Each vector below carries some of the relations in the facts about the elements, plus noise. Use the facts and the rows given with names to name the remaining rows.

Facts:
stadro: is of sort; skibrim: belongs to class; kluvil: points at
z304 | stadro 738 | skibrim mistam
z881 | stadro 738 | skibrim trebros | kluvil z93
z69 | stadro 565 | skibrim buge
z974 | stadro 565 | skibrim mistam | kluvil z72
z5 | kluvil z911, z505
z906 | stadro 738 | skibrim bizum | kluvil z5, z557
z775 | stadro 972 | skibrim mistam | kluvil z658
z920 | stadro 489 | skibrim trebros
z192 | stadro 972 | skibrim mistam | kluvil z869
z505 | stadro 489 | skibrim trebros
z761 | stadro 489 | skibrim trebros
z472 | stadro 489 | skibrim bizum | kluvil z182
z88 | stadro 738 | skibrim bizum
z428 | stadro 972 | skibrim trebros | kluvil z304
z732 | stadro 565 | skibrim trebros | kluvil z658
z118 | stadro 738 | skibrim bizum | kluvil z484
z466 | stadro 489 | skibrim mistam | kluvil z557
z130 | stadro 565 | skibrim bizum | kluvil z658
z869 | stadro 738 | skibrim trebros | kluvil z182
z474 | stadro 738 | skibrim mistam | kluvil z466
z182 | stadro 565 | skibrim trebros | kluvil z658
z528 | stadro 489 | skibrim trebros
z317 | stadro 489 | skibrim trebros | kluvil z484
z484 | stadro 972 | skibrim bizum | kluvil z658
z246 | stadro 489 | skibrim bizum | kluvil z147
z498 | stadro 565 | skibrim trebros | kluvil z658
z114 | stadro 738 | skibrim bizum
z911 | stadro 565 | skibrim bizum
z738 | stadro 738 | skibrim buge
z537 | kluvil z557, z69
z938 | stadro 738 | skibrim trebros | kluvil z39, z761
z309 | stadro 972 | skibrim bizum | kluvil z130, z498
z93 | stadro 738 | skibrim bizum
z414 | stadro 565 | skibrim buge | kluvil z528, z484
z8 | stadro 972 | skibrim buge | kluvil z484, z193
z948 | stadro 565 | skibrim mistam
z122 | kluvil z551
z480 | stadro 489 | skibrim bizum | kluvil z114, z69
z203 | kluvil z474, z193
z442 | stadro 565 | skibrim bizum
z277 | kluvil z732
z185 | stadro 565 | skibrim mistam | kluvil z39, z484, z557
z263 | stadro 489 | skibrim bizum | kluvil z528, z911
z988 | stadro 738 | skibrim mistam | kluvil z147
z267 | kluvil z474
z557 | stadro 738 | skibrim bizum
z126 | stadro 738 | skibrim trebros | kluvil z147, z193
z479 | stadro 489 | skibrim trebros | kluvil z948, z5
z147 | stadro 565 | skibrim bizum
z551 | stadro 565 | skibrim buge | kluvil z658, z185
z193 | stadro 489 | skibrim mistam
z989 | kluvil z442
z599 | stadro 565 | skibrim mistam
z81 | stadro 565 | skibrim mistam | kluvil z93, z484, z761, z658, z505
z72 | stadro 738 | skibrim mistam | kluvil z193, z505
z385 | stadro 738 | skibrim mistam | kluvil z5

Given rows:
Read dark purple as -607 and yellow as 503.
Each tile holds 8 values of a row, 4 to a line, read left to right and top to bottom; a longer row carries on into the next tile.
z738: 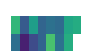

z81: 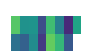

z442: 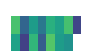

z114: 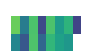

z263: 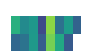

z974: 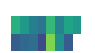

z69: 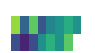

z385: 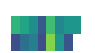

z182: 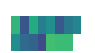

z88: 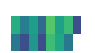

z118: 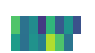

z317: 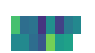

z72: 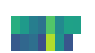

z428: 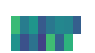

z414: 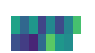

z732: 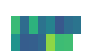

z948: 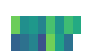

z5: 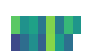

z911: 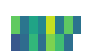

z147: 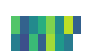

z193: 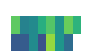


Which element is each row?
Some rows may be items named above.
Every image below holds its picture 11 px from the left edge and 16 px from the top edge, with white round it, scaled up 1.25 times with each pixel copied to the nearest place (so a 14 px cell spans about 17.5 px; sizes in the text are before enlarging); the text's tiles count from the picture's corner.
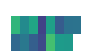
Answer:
z938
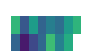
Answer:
z738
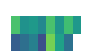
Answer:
z948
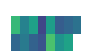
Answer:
z938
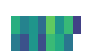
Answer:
z88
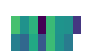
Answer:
z480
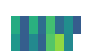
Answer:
z130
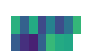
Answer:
z551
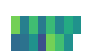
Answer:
z39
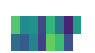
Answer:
z81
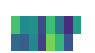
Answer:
z81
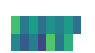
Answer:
z920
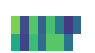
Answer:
z472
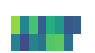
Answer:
z122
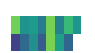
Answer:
z5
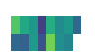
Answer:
z267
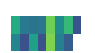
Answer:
z246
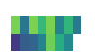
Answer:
z505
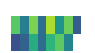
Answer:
z557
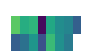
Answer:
z537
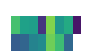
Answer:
z906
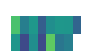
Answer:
z989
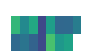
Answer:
z938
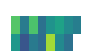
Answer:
z599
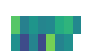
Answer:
z304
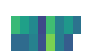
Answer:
z203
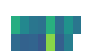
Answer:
z126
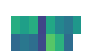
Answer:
z185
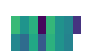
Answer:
z480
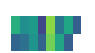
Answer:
z263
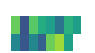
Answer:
z658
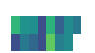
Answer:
z479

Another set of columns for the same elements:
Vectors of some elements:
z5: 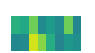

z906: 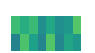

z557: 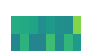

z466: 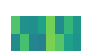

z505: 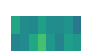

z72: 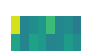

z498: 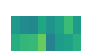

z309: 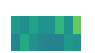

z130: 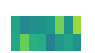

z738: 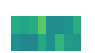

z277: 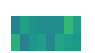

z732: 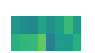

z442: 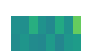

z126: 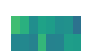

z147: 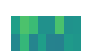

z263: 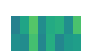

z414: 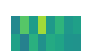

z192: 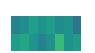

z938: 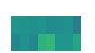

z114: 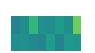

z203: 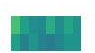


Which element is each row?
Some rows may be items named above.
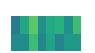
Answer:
z263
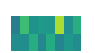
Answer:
z118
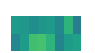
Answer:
z479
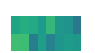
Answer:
z988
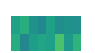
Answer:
z122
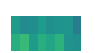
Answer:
z81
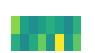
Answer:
z551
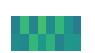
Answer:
z317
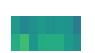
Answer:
z81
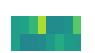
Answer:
z69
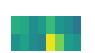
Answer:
z185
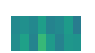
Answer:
z881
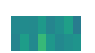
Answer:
z881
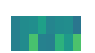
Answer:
z869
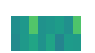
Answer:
z911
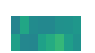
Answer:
z39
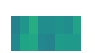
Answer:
z472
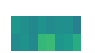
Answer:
z938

